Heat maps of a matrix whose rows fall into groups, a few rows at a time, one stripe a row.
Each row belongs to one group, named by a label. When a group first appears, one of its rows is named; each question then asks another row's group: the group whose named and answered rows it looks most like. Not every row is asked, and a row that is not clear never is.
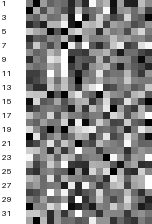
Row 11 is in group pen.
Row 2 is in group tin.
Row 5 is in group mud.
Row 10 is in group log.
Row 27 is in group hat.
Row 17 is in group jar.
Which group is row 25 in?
tin
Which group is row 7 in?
hat
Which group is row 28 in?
pen
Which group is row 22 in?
mud
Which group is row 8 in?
log
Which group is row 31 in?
mud
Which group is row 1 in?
tin
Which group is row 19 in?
mud
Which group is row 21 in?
pen
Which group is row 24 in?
log
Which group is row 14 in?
mud
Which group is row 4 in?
pen
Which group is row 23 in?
jar
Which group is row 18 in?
log
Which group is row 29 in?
log
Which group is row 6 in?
pen
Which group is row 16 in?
tin
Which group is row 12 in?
pen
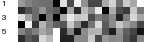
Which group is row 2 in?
tin
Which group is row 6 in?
pen
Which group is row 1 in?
hat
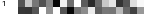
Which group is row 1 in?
hat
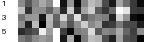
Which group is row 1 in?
log
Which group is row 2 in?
log
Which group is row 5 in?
pen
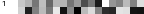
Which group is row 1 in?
jar
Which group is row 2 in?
log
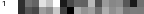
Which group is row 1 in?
pen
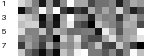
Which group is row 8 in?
mud
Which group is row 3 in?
mud
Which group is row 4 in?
mud
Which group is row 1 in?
mud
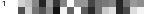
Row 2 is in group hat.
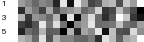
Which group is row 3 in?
log
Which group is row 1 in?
hat
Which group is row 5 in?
tin
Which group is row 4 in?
pen
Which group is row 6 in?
jar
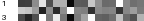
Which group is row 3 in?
pen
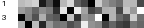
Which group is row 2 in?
hat
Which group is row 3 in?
tin
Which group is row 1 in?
mud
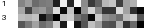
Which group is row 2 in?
log
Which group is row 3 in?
mud
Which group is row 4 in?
log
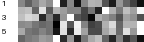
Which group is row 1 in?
log
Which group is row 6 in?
log
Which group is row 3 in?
mud
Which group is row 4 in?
hat
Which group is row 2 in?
jar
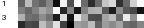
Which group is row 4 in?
pen
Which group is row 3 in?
hat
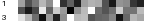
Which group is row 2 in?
pen
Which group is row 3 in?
mud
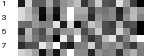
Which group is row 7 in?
pen
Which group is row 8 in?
mud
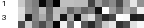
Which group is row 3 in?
log
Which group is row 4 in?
hat
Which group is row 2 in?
jar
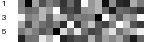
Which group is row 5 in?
hat
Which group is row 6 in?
pen
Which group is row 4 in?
log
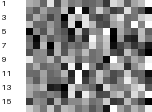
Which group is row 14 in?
hat
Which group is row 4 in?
hat
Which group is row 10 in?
hat
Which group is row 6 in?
tin
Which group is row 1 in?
jar
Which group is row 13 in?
mud
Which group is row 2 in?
log
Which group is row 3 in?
hat
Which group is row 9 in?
jar
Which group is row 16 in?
jar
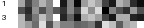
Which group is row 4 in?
jar
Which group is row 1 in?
log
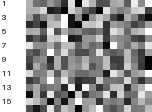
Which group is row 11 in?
jar
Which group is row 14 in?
tin
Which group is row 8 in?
pen
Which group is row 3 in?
log
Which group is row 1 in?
hat
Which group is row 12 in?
pen
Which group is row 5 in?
jar
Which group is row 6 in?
pen
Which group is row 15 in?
mud
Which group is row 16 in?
pen
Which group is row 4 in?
pen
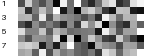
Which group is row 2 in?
log
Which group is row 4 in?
tin
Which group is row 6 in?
log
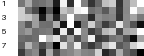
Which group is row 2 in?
mud
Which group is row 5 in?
hat
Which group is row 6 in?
pen
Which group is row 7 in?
hat
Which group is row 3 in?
mud
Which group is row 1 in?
hat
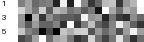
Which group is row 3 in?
tin
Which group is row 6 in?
pen
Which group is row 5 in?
mud
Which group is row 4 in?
log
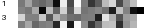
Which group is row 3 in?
jar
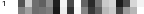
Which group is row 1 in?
hat
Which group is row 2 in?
hat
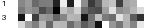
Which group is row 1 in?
hat
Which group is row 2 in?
hat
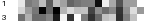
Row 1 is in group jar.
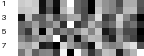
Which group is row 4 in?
log
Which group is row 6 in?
log
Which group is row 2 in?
mud
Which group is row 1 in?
mud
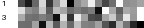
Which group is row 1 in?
pen
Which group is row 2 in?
jar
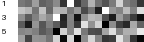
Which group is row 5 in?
hat
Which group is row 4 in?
tin
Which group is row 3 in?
log
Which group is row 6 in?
log
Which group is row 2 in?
jar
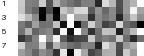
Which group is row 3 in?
mud
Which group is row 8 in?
hat
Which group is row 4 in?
log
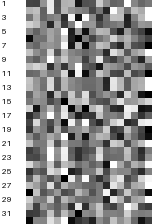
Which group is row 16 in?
log
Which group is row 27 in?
jar
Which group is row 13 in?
jar
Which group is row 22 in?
pen
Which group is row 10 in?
mud
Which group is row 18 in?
hat
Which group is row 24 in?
jar
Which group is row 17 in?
pen
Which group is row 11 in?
log
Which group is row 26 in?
hat
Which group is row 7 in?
log
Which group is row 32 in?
pen
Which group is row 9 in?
pen
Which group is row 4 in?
mud
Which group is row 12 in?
jar
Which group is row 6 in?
pen
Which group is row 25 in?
pen
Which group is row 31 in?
pen
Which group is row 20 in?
log
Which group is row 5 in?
log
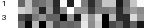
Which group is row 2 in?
mud
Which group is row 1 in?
hat
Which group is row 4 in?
tin
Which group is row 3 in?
tin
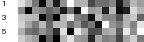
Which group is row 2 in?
tin
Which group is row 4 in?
jar
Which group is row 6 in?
mud
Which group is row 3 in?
mud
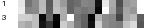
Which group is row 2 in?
jar
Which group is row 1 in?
jar
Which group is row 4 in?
mud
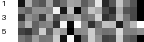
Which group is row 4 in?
hat
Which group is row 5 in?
pen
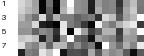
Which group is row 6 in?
mud
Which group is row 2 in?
mud
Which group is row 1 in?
mud
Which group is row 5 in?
hat
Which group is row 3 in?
jar
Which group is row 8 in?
pen
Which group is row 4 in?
mud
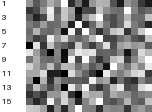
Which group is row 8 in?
mud
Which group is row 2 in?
pen
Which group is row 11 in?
mud
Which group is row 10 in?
jar
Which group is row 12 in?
tin
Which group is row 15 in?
pen
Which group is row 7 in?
tin
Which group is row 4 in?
log
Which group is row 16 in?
mud
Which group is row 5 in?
hat
